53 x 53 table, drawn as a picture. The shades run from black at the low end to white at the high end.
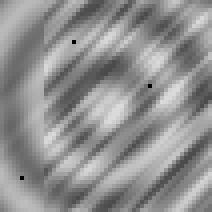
Lone odd cells: 3, each lower than its neighbours. Rings: centred on the centre. Slope: none. Seam: vertical, 20% of the way across, the left part calmer.
